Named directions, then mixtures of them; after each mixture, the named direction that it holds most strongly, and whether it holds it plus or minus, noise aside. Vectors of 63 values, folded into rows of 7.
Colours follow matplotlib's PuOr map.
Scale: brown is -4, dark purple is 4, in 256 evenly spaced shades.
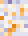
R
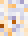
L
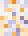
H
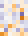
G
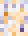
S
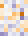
G, minus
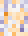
S, plus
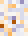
L, plus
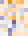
R, minus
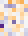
L, minus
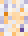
S, plus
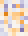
S, plus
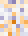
H, minus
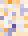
R, minus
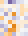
R, plus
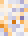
L, plus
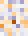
L, plus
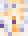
L, minus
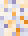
H, minus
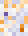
S, minus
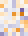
G, minus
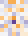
H, plus
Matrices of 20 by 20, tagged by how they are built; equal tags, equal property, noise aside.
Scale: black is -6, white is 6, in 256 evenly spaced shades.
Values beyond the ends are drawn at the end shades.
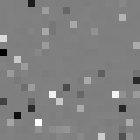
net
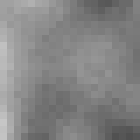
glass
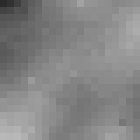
glass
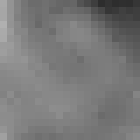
glass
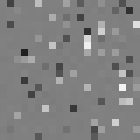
net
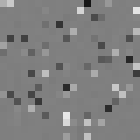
net
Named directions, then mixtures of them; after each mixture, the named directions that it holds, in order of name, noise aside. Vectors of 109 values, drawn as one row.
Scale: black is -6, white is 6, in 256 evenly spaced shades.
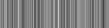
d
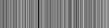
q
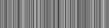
d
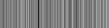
q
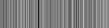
q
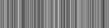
d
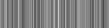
d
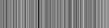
q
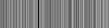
q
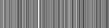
d, q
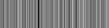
d, q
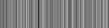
q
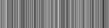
d, q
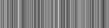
d
